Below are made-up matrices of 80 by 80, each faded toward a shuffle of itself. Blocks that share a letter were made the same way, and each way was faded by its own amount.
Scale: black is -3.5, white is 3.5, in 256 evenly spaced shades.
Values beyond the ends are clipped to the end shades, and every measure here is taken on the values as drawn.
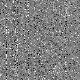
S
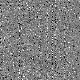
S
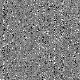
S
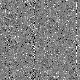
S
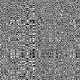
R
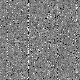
S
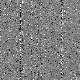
S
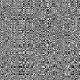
R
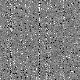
S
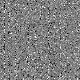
S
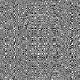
R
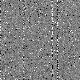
S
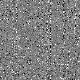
S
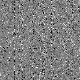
S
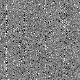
S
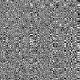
R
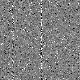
S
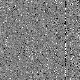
S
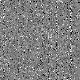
S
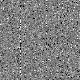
S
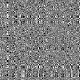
R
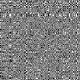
R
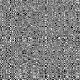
R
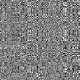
R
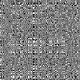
R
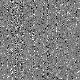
S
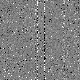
S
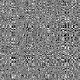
R
